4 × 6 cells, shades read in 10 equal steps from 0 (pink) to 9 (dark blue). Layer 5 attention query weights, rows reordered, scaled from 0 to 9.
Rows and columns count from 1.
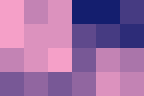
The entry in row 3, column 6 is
3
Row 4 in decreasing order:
5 5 4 4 2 1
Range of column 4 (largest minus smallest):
5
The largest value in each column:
5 4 5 9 9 8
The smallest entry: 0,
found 3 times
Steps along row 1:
up down up same down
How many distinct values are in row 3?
5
